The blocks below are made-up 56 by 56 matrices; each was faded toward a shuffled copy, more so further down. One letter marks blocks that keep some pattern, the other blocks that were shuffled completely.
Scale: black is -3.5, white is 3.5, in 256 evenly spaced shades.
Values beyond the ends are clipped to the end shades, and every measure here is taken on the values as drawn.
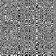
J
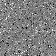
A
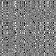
J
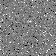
A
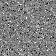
A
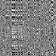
J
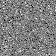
A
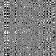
J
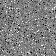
A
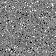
A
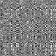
J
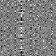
J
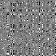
J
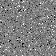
A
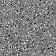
A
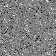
A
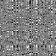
J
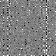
J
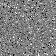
A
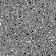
A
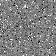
A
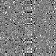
J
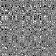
J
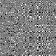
J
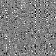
J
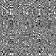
J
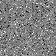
A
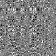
J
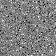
A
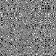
J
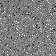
A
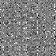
J
